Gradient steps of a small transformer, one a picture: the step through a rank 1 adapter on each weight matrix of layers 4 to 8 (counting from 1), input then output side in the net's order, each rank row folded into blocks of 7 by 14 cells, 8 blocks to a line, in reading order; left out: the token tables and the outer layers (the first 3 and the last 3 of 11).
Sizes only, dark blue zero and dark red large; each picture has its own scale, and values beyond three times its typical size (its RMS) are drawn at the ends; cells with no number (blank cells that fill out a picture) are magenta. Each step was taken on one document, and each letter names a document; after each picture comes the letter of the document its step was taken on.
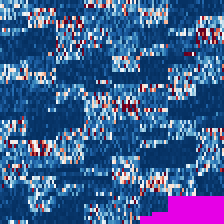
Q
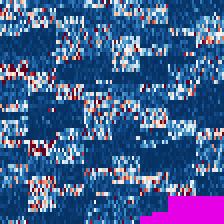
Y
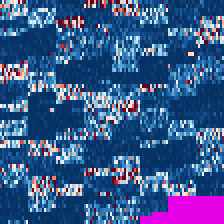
Y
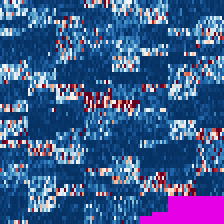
Y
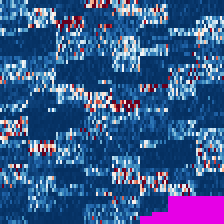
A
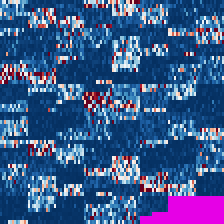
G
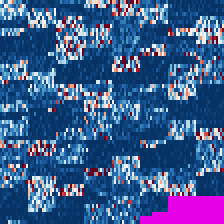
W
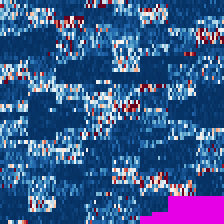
Q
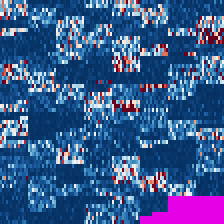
A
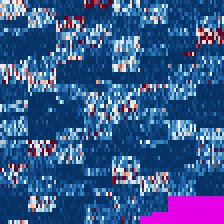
Y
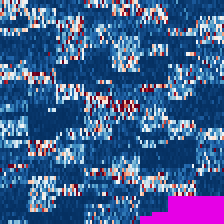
A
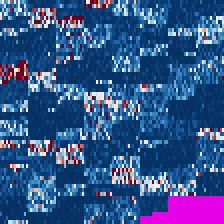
G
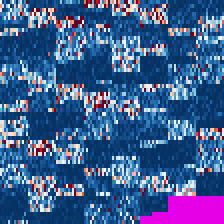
W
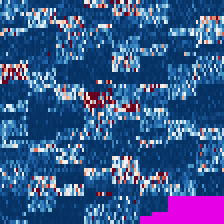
G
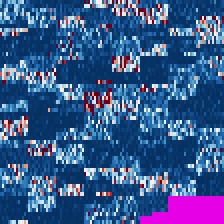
G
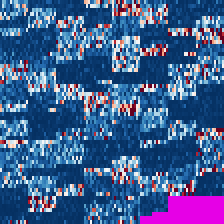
Q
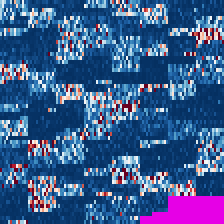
Y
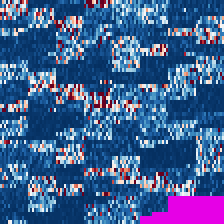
A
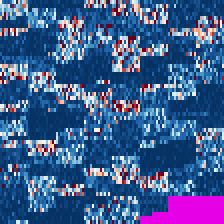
A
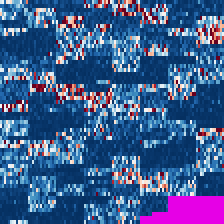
Q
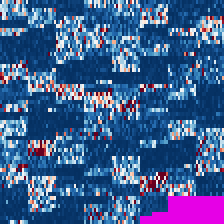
Q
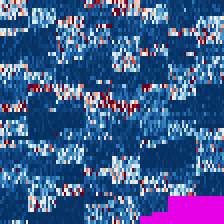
A
